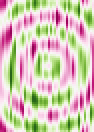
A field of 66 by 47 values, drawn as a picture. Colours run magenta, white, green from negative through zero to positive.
Rings: centred on the centre. Ninth with the highest average: bottom middle. Slope: none. Average level on the scale: 50%.
